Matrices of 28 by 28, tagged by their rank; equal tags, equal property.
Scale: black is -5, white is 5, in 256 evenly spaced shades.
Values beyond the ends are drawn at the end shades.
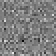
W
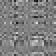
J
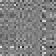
J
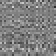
J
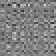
J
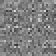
W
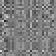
J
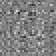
W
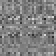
J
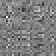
W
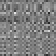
J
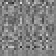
J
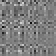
J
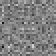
W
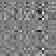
J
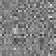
W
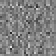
W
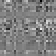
J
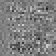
W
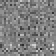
W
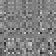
J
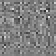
W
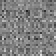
W
